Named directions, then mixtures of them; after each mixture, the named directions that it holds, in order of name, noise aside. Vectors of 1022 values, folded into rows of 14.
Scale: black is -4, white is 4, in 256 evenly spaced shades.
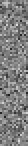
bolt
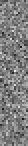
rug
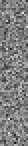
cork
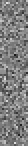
bolt, cork, rug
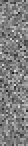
rug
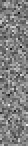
bolt, cork, rug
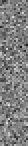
cork, rug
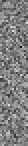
bolt, cork, rug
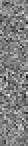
bolt, cork, rug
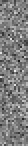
rug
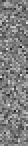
bolt, cork, rug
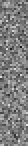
bolt, cork, rug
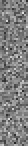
cork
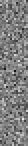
bolt, cork, rug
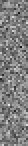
bolt, cork, rug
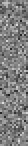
bolt
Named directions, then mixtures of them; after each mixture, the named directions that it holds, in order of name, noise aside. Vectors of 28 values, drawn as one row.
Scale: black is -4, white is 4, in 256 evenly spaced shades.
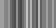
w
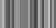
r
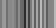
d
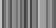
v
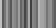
v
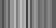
d, w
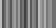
v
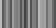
v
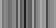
d, v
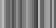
r, w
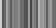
v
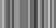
r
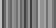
v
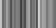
v, w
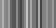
w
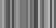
r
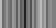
d, v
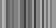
d, r
